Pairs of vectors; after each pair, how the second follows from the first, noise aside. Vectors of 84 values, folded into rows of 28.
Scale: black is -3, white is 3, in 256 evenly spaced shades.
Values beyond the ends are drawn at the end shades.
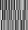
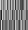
negated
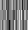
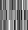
negated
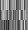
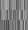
shrunk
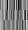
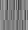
shrunk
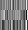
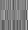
shrunk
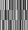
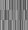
shrunk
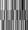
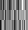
negated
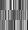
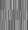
shrunk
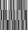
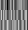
negated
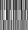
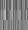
shrunk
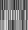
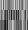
negated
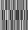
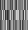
negated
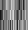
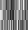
negated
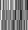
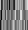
negated
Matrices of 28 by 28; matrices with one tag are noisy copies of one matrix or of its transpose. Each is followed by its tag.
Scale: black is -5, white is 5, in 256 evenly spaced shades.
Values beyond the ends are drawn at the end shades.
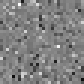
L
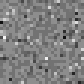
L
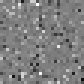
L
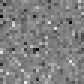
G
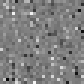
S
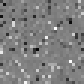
G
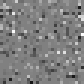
S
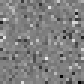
L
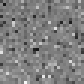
G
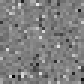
L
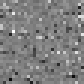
S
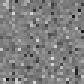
S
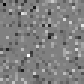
G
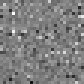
S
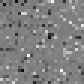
G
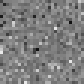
G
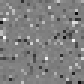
L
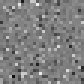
L
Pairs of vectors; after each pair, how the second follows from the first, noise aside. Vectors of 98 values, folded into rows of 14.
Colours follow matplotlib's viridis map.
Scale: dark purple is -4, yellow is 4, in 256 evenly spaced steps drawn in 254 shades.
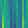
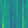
shrunk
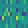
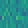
shrunk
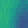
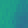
shrunk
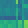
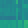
shrunk
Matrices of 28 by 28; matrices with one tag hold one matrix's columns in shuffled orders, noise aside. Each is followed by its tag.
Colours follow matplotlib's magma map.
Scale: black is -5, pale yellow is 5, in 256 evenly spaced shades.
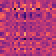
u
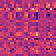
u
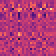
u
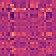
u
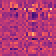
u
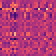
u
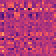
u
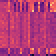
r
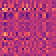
u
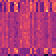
r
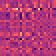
u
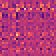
u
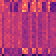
r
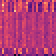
r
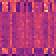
r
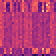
r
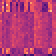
r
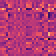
u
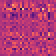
u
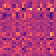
u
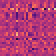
u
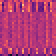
r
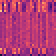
r
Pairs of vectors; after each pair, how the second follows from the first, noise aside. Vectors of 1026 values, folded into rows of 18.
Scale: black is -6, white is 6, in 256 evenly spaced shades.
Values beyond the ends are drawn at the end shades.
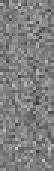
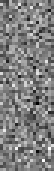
scaled up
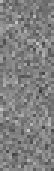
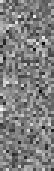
scaled up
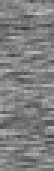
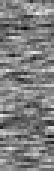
scaled up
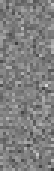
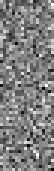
scaled up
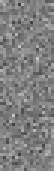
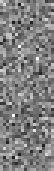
scaled up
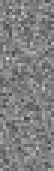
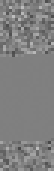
partly zeroed
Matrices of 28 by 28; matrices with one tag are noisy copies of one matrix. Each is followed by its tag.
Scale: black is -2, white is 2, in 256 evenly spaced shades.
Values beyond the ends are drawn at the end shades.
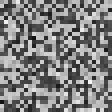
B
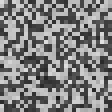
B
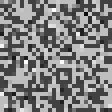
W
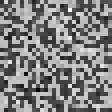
W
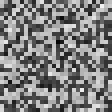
B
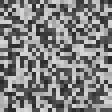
W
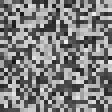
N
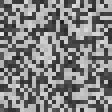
N
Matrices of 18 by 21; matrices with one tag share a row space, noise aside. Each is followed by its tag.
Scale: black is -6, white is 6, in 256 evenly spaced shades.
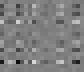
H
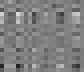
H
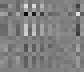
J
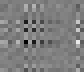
J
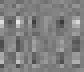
H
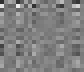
H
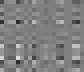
H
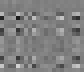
H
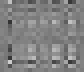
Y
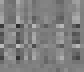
H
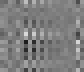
J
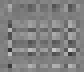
Y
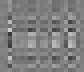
Y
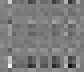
Y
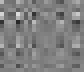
H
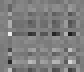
Y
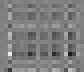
Y
